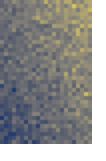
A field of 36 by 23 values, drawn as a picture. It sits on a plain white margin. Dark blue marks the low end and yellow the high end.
The ninth with the highest average is the top right. The field climbs toward the top right. Fine speckle covers the field. Neither half mirrors the other. The ninth with the lowest average is the bottom left.
